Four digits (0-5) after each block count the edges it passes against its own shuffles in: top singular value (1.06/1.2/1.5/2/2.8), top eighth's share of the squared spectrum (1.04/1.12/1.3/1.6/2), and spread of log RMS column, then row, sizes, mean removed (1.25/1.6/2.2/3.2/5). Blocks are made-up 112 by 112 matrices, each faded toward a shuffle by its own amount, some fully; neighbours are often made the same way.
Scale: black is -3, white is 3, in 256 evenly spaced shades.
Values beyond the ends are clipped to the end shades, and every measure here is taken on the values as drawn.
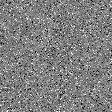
1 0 0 0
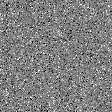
0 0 1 0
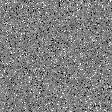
0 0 0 0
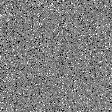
0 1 2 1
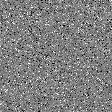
0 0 0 0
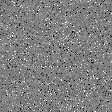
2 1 0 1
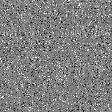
3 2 1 2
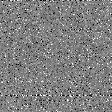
4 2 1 2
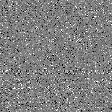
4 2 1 2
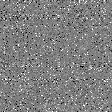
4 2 1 1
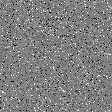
0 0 0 0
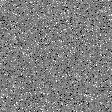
2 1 0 0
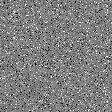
2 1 0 0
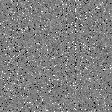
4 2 1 0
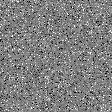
2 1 0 0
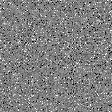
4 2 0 0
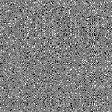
5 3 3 2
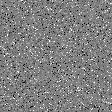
0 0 0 0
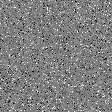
0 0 0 0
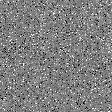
3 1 0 0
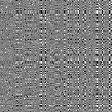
5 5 4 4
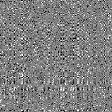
5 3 3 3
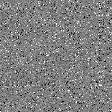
4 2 1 1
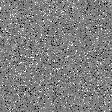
3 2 0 0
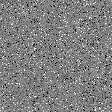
3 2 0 0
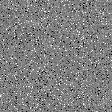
3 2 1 0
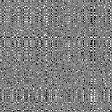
5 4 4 3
